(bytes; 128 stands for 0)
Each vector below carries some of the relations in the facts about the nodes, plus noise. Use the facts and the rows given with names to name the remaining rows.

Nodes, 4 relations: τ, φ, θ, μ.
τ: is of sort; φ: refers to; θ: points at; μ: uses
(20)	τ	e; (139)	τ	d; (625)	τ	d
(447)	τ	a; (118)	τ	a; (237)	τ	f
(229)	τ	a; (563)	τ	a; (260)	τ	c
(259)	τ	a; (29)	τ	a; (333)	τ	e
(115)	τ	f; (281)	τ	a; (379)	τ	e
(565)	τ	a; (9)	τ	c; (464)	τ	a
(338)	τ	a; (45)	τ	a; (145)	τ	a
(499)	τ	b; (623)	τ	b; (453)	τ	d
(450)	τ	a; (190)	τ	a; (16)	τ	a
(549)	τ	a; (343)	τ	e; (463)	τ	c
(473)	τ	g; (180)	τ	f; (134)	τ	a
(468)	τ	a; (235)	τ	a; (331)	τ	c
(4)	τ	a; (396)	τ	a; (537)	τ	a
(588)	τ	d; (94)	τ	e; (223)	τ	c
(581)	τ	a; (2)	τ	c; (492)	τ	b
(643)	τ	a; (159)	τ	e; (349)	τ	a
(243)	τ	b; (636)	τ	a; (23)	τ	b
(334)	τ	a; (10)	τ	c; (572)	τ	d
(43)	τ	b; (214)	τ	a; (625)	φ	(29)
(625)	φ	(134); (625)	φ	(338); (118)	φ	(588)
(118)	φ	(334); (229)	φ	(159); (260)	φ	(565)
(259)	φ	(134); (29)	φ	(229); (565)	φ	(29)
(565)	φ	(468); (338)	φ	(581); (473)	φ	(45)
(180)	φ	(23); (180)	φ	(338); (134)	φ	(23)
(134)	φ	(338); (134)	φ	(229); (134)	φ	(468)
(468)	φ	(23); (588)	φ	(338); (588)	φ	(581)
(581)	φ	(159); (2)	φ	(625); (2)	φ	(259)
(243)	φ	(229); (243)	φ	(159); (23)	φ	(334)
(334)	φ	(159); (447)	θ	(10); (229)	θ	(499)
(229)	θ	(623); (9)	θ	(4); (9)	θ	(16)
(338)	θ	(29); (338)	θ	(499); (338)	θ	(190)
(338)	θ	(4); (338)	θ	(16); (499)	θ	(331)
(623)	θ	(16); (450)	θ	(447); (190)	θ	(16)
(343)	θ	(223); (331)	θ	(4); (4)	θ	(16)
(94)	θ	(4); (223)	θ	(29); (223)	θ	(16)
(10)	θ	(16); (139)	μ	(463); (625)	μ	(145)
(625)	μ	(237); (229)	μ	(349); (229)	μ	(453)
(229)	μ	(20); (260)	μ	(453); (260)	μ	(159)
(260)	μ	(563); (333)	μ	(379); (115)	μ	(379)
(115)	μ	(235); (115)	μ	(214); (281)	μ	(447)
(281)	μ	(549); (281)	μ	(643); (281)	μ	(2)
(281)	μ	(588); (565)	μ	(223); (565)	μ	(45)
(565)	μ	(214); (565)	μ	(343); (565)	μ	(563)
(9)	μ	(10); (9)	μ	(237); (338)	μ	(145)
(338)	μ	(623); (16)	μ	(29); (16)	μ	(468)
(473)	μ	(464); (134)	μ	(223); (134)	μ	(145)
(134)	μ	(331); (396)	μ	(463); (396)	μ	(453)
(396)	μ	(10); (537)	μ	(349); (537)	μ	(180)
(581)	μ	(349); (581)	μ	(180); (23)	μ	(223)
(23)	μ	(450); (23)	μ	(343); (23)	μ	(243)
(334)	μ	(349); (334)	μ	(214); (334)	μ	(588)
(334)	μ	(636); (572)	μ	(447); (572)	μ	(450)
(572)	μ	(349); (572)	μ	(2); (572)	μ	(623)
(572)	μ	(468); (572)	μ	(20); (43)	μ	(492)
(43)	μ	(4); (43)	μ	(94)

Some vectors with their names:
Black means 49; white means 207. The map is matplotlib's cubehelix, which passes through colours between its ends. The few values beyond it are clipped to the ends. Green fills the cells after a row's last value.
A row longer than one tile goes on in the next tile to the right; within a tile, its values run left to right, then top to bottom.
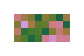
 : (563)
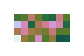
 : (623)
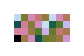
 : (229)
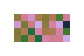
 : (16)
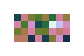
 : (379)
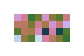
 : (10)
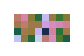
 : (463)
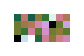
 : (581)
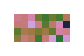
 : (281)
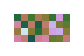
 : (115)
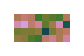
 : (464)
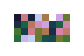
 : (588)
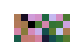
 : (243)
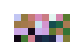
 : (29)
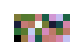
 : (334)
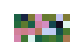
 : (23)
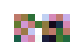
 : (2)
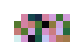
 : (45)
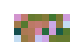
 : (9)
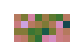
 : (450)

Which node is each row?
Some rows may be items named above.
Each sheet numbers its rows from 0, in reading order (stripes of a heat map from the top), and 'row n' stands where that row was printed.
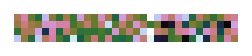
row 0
(463)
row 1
(453)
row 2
(2)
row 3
(565)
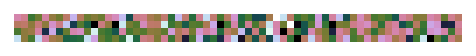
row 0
(10)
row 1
(260)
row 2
(572)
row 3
(134)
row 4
(159)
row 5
(118)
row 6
(537)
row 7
(468)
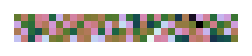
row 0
(237)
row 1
(9)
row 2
(94)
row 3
(243)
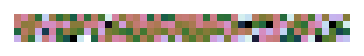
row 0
(463)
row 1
(581)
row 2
(396)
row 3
(396)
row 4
(473)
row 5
(338)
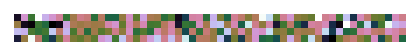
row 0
(180)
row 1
(396)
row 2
(4)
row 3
(139)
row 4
(259)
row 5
(625)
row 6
(333)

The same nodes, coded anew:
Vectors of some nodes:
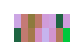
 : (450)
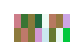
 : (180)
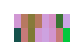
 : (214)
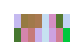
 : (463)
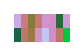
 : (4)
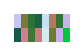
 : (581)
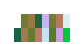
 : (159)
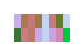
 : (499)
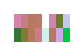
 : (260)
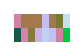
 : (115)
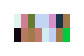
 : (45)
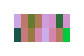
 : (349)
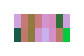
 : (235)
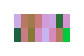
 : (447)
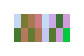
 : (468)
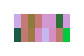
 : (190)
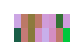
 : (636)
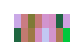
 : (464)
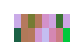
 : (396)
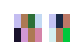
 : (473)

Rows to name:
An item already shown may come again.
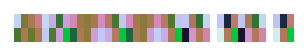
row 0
(468)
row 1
(333)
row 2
(333)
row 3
(473)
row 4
(473)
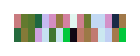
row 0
(118)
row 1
(45)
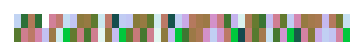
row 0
(23)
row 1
(338)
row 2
(338)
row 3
(94)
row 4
(229)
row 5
(115)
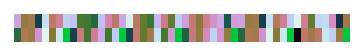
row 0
(243)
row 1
(334)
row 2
(229)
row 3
(16)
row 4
(243)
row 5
(45)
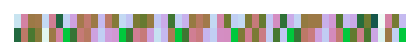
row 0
(29)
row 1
(237)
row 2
(139)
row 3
(10)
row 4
(259)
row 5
(453)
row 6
(588)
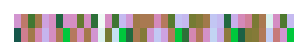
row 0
(537)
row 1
(2)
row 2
(379)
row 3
(572)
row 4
(565)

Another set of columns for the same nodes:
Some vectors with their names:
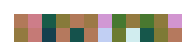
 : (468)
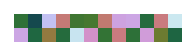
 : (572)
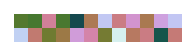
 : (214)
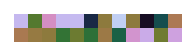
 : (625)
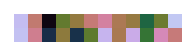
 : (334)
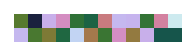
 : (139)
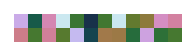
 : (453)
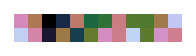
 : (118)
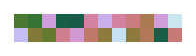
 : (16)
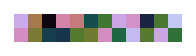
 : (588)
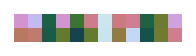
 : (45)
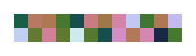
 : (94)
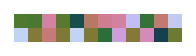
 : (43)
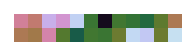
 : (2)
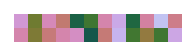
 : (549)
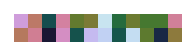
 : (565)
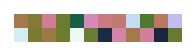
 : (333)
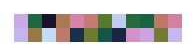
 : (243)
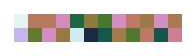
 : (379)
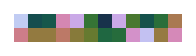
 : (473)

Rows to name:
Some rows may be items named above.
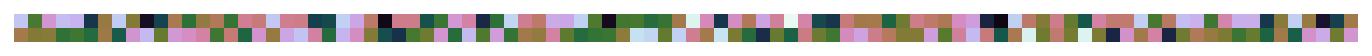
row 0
(625)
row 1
(134)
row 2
(588)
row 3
(2)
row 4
(159)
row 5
(23)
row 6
(333)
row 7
(625)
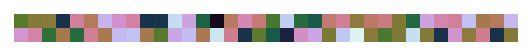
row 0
(338)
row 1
(243)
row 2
(115)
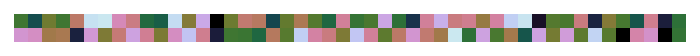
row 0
(229)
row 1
(180)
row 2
(537)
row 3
(260)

